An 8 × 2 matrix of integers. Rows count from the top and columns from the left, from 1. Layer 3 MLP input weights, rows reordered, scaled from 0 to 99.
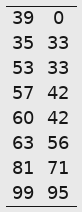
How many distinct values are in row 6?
2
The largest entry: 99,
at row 8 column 1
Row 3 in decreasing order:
53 33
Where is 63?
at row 6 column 1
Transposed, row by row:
39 35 53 57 60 63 81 99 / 0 33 33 42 42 56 71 95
